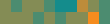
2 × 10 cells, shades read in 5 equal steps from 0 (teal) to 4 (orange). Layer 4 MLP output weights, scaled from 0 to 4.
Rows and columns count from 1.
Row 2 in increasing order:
1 1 1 2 2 2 2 2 2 4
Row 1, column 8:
3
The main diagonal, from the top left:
2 2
